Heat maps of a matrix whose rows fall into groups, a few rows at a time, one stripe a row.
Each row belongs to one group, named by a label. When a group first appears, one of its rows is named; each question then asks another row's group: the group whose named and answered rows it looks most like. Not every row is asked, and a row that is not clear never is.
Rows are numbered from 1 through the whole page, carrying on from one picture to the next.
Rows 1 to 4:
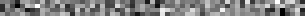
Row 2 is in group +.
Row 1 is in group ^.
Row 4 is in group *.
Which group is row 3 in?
*
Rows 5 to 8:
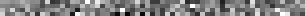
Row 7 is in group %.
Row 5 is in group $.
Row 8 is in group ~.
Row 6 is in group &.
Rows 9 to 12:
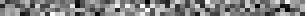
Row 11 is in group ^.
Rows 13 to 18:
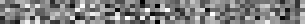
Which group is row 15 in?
^
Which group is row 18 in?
+
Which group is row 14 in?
+
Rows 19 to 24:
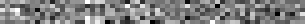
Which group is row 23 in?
$
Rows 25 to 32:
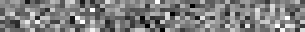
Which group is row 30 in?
+
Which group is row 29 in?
~
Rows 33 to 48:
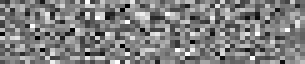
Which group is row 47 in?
$
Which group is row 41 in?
*
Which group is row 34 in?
$
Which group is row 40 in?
~
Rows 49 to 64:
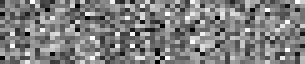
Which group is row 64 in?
+
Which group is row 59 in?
&
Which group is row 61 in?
~
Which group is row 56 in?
%
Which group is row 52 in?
*
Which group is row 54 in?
~
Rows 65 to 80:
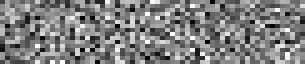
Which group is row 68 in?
^
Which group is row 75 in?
^
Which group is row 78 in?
~
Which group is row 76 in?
+
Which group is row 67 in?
%
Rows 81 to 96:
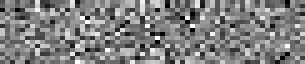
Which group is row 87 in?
&
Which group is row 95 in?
*
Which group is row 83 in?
+
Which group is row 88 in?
%
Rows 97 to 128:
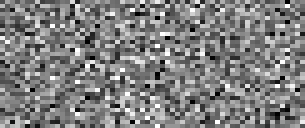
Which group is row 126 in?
^
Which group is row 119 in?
&
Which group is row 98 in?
~
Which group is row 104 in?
%
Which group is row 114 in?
%
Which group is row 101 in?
+
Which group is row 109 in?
~
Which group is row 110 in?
^
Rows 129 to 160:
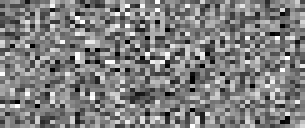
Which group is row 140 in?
&
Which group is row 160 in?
&
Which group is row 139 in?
$
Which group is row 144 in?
*
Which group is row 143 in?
~
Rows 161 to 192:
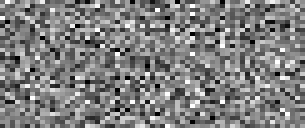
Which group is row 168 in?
&
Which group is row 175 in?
+
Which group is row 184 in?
^
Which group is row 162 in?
&
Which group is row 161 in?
%
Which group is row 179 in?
^
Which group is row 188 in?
~
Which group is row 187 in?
&
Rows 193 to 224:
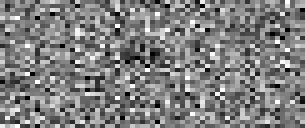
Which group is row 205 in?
~
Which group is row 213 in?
+
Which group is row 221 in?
&
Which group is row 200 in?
^
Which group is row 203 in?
%
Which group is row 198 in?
&
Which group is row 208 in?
~
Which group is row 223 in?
+
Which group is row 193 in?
~
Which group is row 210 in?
^
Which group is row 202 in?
*
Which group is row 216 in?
$
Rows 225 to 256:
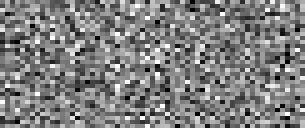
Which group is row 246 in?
%
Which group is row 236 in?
^
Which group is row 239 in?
^
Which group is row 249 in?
$
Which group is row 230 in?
+
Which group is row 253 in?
~
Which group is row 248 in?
+
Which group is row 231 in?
&
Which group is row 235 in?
+
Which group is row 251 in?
*
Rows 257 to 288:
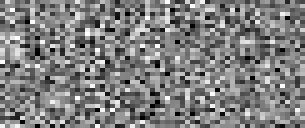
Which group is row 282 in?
~
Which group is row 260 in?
~
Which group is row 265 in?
$
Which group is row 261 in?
^
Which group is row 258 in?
&
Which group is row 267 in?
%
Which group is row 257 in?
^
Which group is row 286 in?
+
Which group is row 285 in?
%
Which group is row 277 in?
$
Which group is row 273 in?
+
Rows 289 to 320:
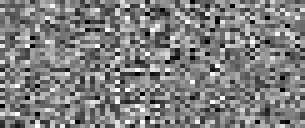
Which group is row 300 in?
&
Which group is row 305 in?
$
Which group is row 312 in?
~
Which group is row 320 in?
+
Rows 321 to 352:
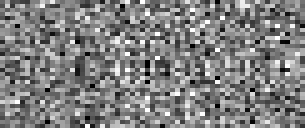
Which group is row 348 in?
^
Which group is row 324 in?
^
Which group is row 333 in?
$
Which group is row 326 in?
$
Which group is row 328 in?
&
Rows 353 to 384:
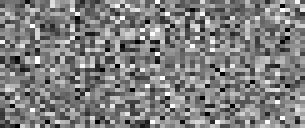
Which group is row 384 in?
+
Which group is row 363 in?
*
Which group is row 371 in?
%
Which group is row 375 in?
%
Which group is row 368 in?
+
